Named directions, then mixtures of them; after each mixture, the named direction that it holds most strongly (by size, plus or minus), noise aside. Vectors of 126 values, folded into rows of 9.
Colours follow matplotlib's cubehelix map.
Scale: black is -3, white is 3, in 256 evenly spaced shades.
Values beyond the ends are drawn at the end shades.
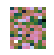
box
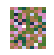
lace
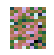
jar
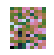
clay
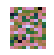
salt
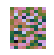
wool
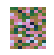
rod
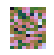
rod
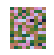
wool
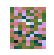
wool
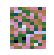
lace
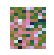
box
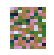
rod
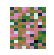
jar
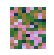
box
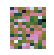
box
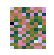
jar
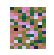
jar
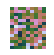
clay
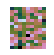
clay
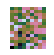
clay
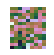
clay
